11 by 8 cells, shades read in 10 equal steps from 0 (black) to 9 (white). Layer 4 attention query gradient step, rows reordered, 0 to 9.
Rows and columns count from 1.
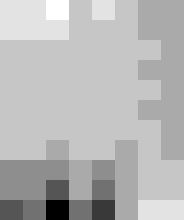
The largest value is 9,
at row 1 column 3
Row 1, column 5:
8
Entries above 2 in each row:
8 8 8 8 8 8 8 8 8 8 6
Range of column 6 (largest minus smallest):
1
